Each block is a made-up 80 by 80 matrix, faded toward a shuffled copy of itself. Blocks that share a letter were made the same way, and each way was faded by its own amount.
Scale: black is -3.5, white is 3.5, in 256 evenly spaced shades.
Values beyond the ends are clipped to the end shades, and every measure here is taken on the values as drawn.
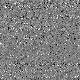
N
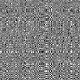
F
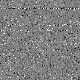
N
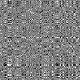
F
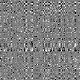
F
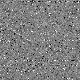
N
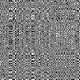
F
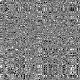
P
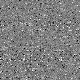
N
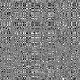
F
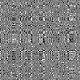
F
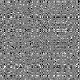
F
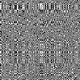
F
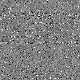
N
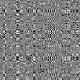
F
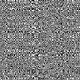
P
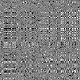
F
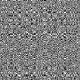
P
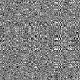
P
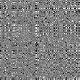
F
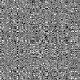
P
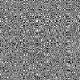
P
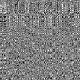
P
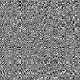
P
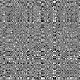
F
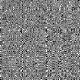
P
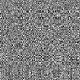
P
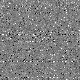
N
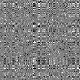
F
